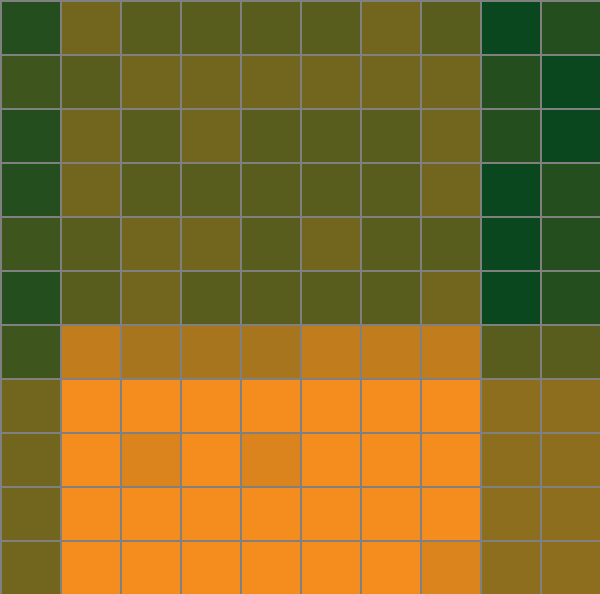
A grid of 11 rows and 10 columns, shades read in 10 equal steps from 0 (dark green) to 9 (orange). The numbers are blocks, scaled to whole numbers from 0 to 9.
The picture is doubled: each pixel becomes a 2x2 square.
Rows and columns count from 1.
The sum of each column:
26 64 62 63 60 63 63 64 25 27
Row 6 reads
1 3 4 3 3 3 3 4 0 1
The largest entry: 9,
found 25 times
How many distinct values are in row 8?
3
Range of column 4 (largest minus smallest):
6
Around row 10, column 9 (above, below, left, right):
5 5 9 5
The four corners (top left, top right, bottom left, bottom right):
1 1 4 5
